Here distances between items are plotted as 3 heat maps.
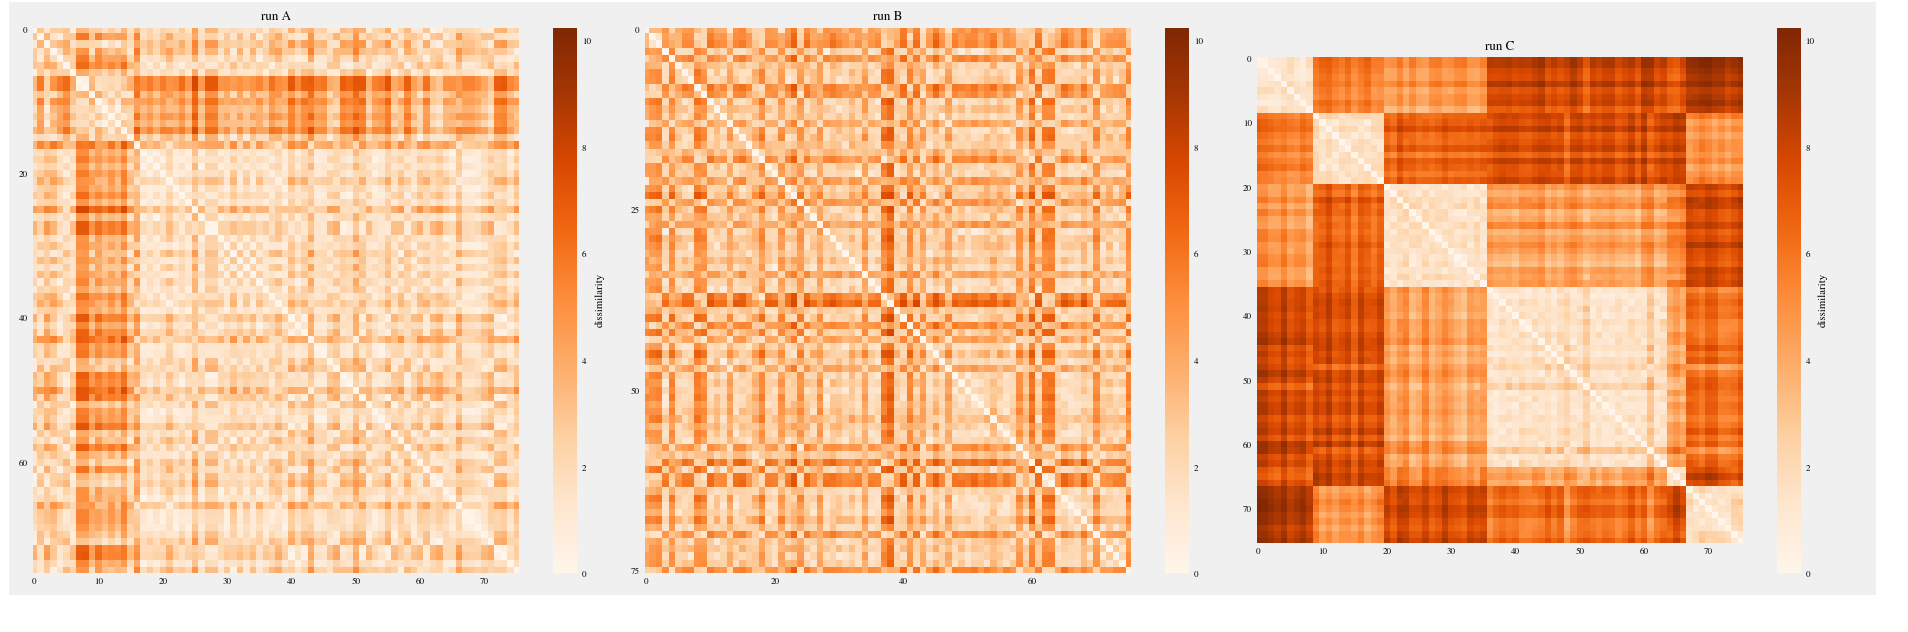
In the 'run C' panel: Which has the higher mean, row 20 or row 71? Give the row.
71
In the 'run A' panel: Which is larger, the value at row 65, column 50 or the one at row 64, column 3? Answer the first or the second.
the first
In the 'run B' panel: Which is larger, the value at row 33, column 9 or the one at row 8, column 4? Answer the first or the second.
the first
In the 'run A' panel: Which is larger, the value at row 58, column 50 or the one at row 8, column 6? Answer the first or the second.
the second
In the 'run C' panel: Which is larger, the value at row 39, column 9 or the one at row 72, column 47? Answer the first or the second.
the first
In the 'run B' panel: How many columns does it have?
76
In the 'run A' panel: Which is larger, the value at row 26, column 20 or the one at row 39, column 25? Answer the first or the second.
the second
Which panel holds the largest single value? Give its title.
run C
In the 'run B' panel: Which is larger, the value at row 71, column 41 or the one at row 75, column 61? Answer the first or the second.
the second
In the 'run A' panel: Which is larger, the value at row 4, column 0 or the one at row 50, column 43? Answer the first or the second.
the first
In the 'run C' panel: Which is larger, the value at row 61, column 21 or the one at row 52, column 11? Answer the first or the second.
the second
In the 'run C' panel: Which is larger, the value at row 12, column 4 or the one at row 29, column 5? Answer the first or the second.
the first
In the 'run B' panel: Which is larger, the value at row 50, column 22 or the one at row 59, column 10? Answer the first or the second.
the second
